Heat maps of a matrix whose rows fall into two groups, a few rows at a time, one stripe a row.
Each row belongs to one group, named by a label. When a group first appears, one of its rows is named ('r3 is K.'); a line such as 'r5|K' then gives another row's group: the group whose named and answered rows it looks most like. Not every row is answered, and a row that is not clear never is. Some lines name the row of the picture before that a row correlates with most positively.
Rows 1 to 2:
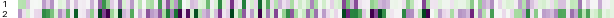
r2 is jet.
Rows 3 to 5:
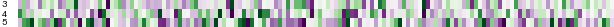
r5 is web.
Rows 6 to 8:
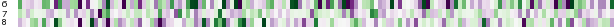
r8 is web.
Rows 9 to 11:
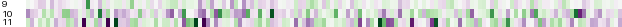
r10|web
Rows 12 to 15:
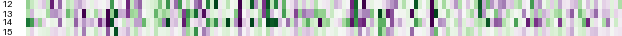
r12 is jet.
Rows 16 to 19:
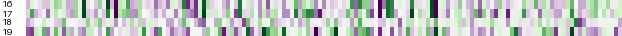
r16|jet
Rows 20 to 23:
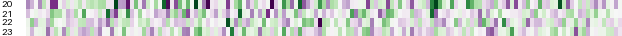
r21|jet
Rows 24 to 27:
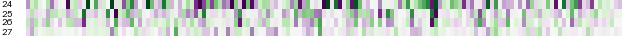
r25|jet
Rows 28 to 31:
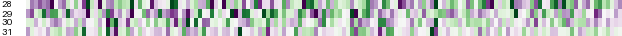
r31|jet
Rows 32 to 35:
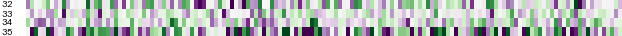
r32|web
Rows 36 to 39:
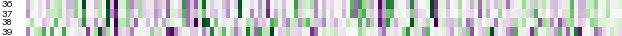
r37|jet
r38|jet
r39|web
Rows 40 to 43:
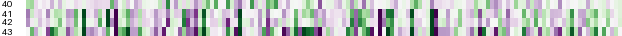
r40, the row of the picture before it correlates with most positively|38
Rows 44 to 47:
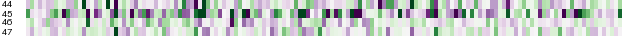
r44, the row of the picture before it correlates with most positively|41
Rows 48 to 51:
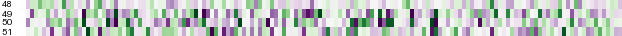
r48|web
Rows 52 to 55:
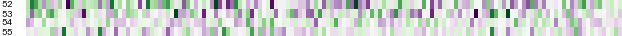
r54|web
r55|web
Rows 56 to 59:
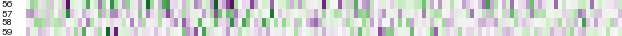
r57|web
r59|jet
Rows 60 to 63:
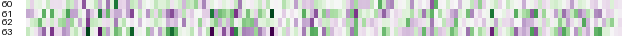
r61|web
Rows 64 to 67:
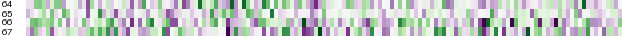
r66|web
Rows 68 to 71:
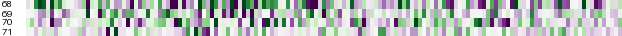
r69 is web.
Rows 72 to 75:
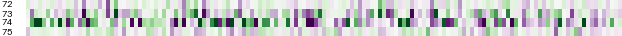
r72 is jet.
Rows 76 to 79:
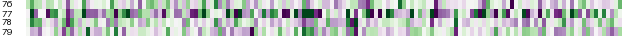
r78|web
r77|jet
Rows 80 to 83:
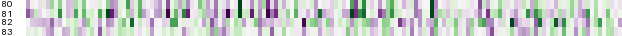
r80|jet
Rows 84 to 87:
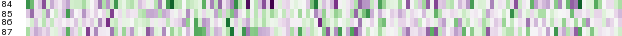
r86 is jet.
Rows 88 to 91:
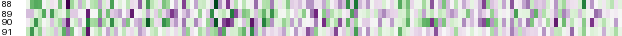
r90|web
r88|web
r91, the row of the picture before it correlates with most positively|84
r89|web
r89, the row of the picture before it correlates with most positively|85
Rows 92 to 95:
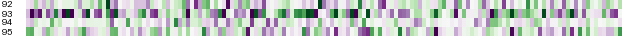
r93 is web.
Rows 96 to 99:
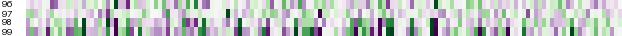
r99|jet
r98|jet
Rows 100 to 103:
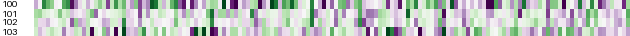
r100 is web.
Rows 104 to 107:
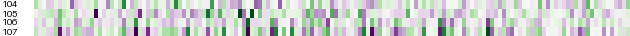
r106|jet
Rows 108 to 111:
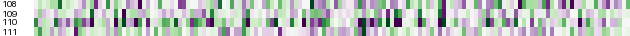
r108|web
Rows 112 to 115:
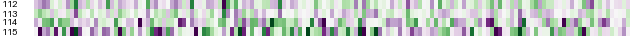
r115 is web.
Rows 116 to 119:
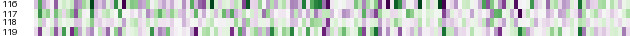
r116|jet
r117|web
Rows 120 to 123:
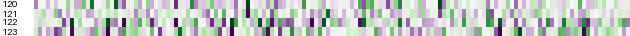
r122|web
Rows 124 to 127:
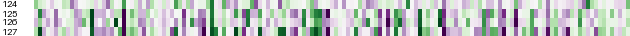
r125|jet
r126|jet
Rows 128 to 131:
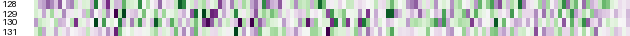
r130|web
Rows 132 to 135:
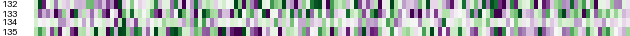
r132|jet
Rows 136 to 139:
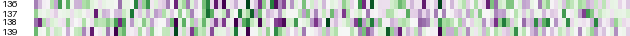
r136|jet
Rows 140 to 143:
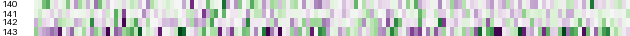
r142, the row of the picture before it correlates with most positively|136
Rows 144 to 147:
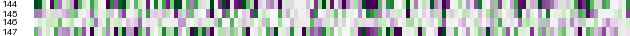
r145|web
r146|web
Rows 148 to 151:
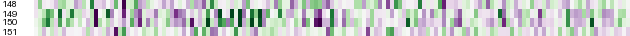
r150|web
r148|jet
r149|web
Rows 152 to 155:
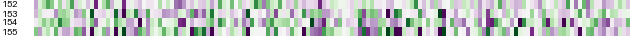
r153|jet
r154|web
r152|web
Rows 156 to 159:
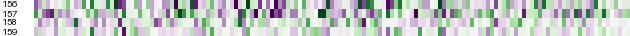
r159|jet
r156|jet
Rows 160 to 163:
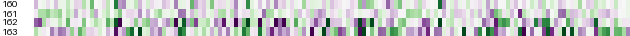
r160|jet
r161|web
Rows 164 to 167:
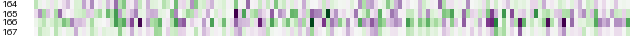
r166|web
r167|web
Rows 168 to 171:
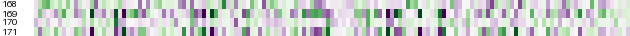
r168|web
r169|jet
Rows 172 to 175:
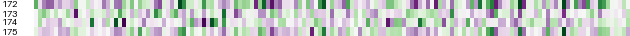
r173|web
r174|jet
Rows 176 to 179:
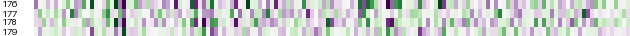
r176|jet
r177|web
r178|jet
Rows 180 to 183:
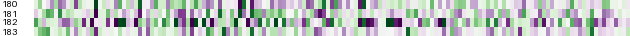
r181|web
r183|web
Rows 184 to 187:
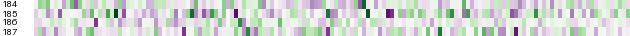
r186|web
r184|web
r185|jet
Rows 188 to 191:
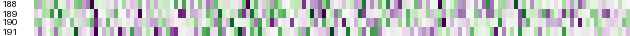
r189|web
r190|web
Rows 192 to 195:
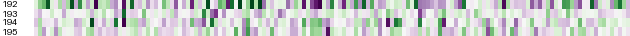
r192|web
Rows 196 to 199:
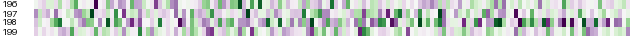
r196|web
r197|jet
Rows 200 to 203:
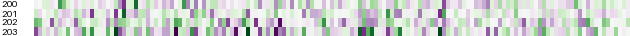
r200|jet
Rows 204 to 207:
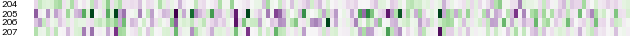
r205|jet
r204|web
